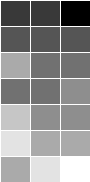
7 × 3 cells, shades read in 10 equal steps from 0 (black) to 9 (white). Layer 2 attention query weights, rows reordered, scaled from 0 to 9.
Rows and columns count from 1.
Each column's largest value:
8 8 9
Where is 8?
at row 6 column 1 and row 7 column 2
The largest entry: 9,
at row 7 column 3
